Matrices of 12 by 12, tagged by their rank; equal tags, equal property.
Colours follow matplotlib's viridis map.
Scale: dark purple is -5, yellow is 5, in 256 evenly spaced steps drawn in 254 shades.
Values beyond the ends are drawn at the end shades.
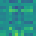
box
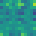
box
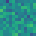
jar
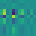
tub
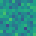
jar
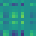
tub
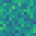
jar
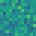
jar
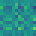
box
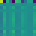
tub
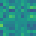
box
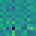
box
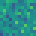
jar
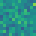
jar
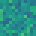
jar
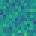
jar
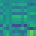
box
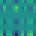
tub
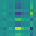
tub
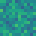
jar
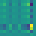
tub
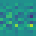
box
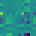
box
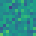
jar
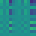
tub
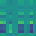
tub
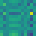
box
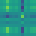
tub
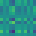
tub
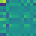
box
